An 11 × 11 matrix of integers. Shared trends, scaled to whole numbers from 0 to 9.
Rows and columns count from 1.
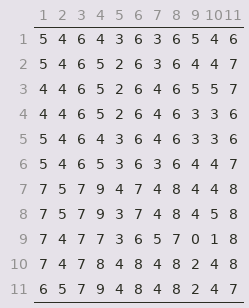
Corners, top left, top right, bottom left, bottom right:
5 6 6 7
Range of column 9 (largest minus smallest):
5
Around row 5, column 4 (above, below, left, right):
5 5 6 3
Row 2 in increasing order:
2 3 4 4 4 5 5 6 6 6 7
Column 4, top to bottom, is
4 5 5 5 4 5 9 9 7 8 9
